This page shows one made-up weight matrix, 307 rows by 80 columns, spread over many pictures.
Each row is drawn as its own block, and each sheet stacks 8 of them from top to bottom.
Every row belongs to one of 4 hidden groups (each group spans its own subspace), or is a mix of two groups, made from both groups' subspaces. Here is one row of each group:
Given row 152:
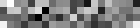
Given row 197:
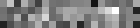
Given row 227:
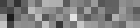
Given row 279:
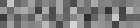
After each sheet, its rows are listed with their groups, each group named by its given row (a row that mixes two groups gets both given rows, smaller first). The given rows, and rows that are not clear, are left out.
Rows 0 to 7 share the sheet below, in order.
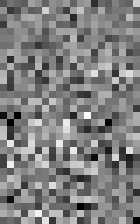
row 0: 152
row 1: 197
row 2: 279
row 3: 152
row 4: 227
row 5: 279
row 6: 152
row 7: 152
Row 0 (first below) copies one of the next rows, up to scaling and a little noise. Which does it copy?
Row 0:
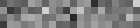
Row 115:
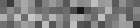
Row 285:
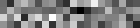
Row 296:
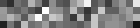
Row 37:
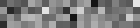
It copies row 37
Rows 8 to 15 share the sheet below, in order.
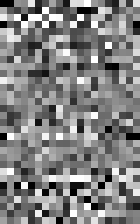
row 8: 152
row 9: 152 and 227
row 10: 197
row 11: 227 and 279
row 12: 152 and 279
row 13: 152
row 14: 152
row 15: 227
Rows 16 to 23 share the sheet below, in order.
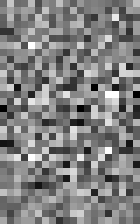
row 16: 279
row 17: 152
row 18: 279
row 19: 197
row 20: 152
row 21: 152
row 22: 197
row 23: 227
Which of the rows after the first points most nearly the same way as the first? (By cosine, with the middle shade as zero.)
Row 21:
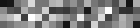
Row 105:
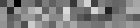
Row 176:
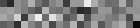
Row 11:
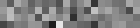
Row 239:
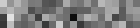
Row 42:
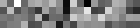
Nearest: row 176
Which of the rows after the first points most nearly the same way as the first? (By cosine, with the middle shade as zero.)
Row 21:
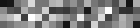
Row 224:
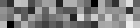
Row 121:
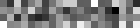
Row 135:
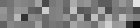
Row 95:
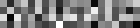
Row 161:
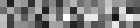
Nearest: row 135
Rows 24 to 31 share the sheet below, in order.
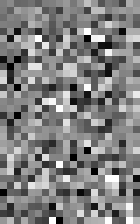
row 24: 227
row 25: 227
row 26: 227
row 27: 227
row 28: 227
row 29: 227
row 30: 197
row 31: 279
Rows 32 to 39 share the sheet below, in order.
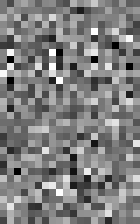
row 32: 152
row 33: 279
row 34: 279
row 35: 279
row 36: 197
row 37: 152
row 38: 227
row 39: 227
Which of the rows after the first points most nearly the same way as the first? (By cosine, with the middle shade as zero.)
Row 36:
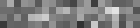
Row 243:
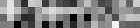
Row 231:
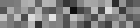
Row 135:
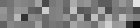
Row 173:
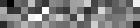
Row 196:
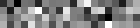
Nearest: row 231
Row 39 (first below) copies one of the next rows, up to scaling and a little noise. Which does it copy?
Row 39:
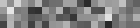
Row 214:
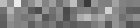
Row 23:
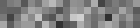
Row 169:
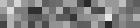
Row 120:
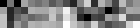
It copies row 169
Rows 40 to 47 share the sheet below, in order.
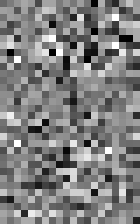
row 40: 279
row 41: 279
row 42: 227
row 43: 197
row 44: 152
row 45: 227
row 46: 197
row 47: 152
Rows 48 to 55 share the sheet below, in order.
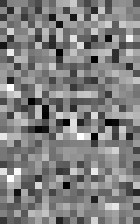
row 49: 279
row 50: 279
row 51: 152
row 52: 197
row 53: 197
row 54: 152 and 227
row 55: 197
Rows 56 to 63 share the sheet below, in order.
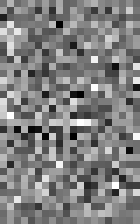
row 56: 279
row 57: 227
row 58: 197
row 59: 152
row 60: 152
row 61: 279
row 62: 279
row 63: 227
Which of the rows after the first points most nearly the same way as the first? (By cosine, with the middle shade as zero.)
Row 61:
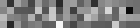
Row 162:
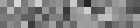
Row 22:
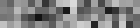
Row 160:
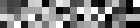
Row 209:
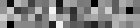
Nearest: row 209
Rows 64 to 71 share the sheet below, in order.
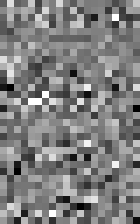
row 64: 279
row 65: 152
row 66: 227
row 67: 152
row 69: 152
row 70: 227
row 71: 152
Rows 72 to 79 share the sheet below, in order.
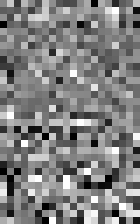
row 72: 197
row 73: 152 and 279
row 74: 227
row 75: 279
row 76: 152
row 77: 197
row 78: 227
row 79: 279
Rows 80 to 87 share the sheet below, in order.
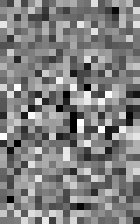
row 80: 197
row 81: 279
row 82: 227
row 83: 227
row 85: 227
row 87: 152
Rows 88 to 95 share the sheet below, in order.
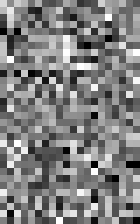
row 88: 227
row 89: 227
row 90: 152
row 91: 279
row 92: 279
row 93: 197 and 227
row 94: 197
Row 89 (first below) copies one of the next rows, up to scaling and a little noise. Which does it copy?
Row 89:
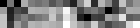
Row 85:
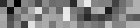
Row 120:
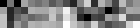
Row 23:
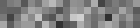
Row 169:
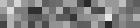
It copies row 120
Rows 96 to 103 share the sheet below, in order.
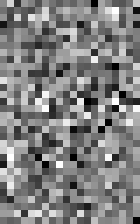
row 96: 197
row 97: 197
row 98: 197
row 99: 279
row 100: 152 and 227
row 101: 227
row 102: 227
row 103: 152
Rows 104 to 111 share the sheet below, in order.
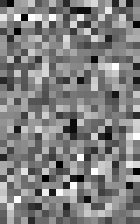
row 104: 152
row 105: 227
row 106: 197
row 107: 197
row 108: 197
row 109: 279
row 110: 152
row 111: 227
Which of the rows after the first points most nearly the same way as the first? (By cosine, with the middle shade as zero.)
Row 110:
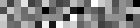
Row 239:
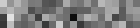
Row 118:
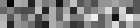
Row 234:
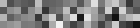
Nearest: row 234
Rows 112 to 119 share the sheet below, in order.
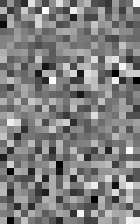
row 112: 152 and 279
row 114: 279
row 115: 152
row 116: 152
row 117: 279
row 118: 279
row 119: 279
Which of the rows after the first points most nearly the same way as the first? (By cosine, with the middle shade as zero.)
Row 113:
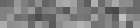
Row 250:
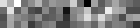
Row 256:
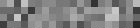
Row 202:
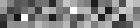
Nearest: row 202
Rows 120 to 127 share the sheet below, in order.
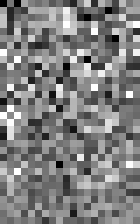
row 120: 227
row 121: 197
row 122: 227
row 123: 279
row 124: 227
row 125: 279
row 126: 227
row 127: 227 and 279
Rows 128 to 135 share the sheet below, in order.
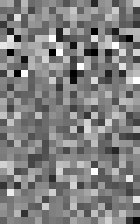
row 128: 197
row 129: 279
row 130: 152 and 197
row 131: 279
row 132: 227 and 279
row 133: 197
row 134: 279
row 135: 152 and 197
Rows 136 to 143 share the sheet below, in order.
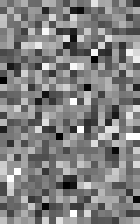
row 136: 152
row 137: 197
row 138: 152
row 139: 152
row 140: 279
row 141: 197
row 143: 152
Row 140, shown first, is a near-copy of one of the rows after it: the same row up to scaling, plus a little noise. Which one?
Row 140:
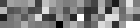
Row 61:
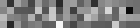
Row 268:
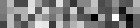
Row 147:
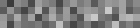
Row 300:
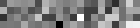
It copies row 300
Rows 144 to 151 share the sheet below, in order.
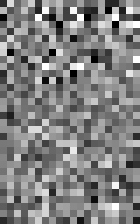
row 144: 279
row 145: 152 and 279
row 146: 152
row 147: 279
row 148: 152
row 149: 197
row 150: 279
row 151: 197
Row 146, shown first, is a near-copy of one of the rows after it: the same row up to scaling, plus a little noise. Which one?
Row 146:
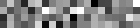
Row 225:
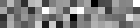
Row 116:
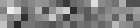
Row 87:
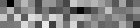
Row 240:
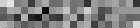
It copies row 225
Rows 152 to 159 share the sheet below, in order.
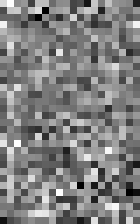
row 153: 227 and 279
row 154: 197
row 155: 227
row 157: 227
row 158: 279
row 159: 197
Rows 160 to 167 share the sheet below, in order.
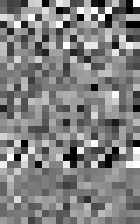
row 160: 152 and 279
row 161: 279
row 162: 227
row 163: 197
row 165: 197
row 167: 227
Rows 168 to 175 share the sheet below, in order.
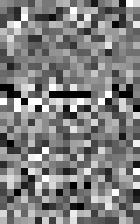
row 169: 227
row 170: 152 and 279
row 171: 152
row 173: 152
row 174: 152
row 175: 152
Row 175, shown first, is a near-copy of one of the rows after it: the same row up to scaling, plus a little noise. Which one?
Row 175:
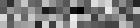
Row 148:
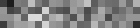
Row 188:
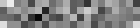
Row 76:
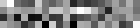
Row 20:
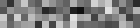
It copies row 20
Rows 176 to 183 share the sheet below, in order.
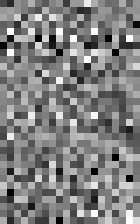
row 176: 152
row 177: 279
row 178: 227
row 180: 279
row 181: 279
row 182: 279
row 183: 279
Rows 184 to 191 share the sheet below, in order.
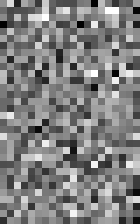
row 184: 197
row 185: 279
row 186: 279
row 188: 152
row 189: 197
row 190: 197
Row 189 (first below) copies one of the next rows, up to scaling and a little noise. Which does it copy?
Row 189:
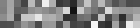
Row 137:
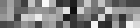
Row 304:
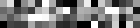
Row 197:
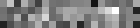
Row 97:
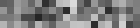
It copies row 137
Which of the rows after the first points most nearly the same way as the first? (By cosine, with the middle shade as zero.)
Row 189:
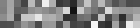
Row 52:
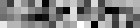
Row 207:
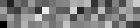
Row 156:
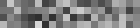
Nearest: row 207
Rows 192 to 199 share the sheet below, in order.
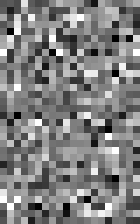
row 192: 152 and 197
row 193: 197 and 279
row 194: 279
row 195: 227
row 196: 227
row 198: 197
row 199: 227
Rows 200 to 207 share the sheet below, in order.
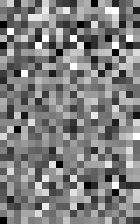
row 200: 197
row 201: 279
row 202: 152
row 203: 279
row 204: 197
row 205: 279
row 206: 279
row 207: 152
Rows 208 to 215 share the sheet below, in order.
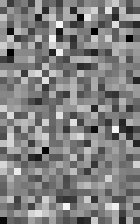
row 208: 279
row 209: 279
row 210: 152
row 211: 197
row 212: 279
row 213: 152
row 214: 227
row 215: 197
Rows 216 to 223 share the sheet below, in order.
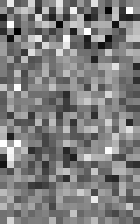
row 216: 279
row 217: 227
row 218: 197
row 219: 227
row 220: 279
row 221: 227
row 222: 197
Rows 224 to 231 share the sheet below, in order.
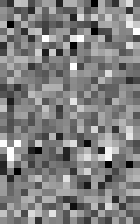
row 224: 279
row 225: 152
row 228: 279
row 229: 227
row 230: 227
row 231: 152 and 197
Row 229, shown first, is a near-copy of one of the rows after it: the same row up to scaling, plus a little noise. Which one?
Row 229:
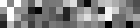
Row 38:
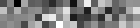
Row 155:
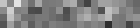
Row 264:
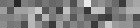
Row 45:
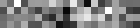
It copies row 155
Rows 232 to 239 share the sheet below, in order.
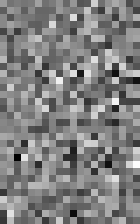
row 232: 227 and 279
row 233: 227
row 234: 279
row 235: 279
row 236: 197
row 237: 197
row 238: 197
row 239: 227
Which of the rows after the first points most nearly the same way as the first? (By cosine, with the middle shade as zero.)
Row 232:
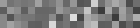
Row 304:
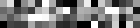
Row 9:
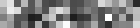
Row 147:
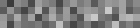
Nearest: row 147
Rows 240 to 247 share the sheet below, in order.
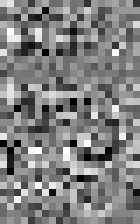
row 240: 152
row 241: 152
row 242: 279
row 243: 152
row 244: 197
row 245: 227
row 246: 152
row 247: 227
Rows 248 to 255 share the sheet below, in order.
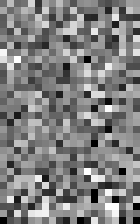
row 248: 279
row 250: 227
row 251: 227
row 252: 227
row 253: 279
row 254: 227
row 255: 197
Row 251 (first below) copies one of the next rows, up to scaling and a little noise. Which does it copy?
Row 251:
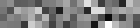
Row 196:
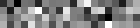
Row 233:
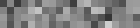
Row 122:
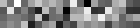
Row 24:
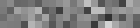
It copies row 24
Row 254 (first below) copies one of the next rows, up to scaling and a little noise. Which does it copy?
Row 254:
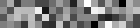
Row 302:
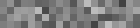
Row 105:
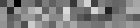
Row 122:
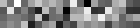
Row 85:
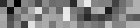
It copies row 302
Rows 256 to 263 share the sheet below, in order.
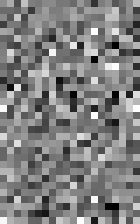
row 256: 197
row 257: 279
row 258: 197
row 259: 197 and 279
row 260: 197
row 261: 227
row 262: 152
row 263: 197
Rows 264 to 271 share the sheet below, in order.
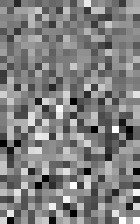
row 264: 227
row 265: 227
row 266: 152 and 279
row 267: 227
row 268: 279
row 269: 227
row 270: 152
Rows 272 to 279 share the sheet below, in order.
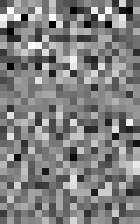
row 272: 152 and 279
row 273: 152
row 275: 279
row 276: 279
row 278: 197
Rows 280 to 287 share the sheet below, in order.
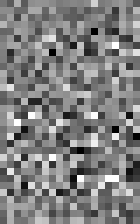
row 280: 197
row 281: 279
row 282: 279
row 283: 152
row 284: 152 and 279
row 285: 152
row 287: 279
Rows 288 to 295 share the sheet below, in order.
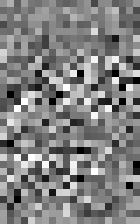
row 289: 197
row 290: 279
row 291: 152 and 227
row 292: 152
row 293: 152
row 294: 152
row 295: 227
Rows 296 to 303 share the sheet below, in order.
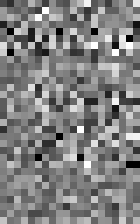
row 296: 152
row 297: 279
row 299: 279
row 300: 279
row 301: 197 and 279
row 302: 227
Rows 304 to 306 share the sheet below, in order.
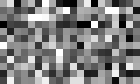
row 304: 197
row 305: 279
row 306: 279
